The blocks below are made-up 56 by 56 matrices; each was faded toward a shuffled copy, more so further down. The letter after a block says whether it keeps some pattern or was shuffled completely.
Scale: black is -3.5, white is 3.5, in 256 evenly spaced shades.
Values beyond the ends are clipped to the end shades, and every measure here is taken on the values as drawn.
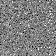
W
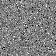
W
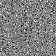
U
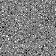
U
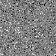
U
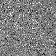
U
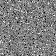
W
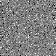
U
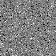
U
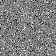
W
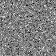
W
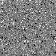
U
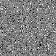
U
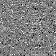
U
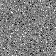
W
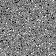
W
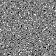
U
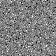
W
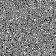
U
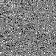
U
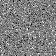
W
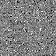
U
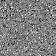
U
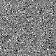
U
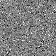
W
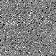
U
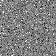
W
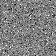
W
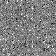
U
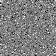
U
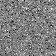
W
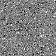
U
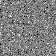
U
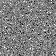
W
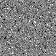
W
